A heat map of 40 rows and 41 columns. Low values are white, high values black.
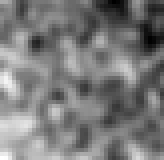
Slope: up to the top right. Mirror symmetry: none. Ninth with the highest average: top right. Average level on the scale: 50%. Lone odd cells: none. Ninth with the lowest average: bottom left.
